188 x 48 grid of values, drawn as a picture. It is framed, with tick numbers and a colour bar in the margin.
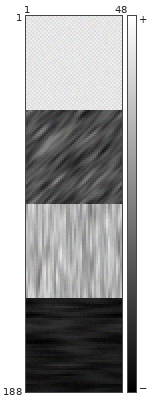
The table splits into 4 rows of 1 panel. Panel 1,1: very high, checkered, faint in contrast. Panel 2,1: low, slanting up to the right. Panel 3,1: high, streaked downward. Panel 4,1: very low, streaked across, faint in contrast.
